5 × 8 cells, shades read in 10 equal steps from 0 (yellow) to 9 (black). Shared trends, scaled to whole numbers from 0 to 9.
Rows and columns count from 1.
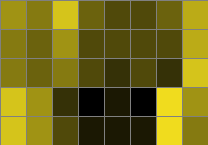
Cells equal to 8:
4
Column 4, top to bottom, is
5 6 6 9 8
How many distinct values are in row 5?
6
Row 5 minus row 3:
-3 -2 2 2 1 2 -7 3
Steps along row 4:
up up up down up down up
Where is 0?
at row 4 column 7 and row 5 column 7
